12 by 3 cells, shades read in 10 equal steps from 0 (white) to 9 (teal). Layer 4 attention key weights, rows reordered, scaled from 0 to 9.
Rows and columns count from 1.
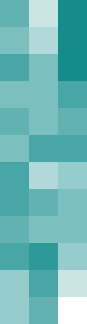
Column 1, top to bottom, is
6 5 7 5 6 5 7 7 6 7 4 4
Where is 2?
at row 1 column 2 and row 11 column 3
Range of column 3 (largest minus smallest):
9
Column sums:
69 62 67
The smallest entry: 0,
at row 12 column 3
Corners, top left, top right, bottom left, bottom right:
6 9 4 0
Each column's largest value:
7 8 9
